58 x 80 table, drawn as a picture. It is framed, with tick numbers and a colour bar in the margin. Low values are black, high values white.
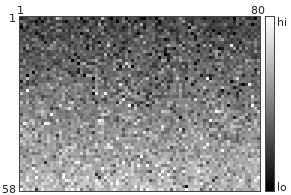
The texture is fine-grained noise. There are no regular stripes. Values rise toward the bottom. Overall the values sit about 50% of the way up the scale.
